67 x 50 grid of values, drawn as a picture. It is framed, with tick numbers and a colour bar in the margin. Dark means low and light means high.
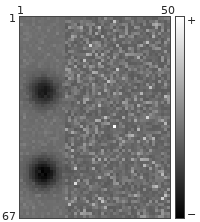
Seam: vertical, 30% of the way across, the left part calmer. Histogram: heavy tails on both sides. Dips: two. Odd rows or columns: none. Average level on the scale: 40%. Mirror symmetry: none.
